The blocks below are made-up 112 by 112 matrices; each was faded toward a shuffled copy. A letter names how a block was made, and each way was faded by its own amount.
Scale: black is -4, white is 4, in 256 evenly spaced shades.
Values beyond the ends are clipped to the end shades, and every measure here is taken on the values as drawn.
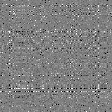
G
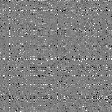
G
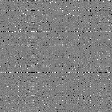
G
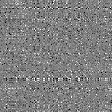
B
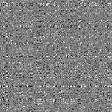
B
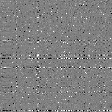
G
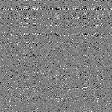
G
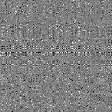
B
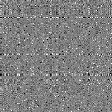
B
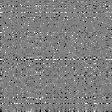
G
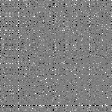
G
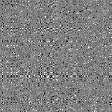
B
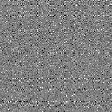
B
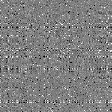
B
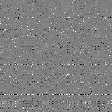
G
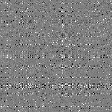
G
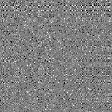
B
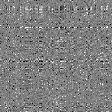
B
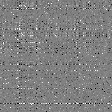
G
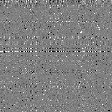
G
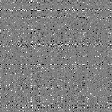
G
